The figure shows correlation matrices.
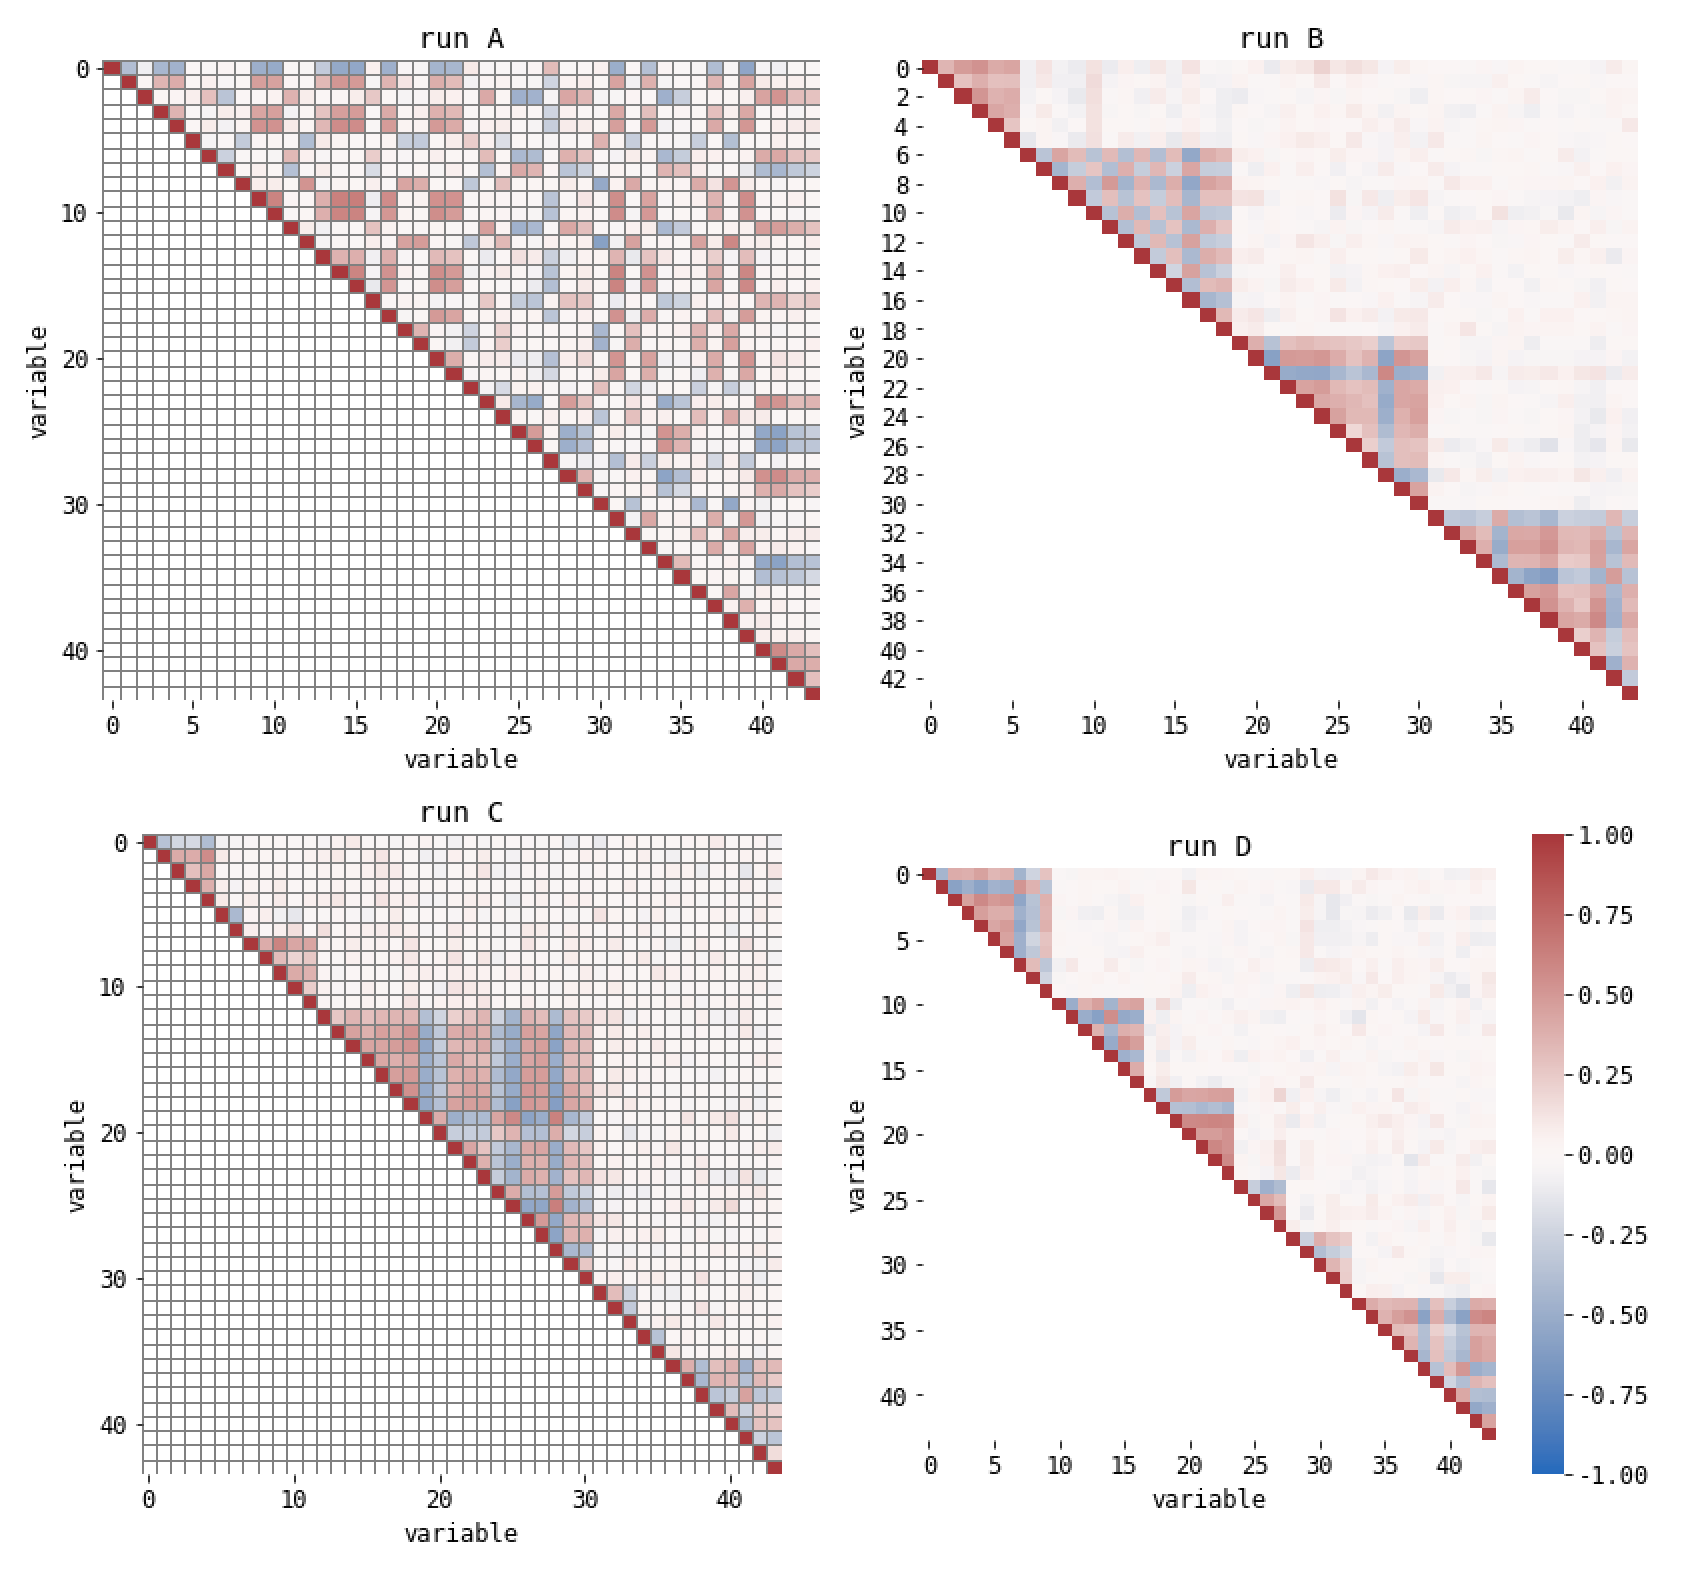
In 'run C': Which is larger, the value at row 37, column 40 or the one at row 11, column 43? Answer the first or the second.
the first
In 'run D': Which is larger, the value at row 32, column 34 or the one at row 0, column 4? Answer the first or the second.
the second
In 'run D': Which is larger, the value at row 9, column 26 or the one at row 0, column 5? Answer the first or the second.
the second
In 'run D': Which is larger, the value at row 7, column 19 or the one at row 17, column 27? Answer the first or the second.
the second
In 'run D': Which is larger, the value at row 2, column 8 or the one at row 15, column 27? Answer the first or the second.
the second
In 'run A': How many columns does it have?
44
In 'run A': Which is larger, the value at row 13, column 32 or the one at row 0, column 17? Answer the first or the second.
the first
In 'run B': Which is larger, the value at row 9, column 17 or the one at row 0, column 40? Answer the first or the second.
the first
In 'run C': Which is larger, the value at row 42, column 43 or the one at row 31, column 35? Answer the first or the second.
the first
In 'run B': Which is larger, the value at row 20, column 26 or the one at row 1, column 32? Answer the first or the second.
the first
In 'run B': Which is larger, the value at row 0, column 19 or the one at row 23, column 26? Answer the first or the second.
the second
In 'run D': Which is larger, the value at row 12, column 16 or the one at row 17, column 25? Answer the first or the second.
the first
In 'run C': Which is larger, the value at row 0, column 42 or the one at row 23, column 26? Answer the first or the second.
the second
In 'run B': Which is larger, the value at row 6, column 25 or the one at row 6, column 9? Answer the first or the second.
the second
